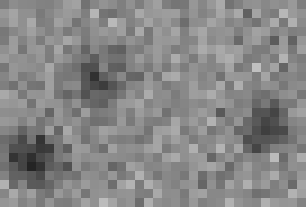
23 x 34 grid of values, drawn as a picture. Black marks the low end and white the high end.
Mirror symmetry: none. Ninth with the lowest average: bottom left. Stripes: none. Dips: three.
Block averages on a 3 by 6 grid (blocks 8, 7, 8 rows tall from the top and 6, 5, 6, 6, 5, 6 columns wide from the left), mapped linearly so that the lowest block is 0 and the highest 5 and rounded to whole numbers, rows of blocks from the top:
5 4 4 5 5 5 / 4 2 3 5 4 2 / 0 4 5 5 4 4
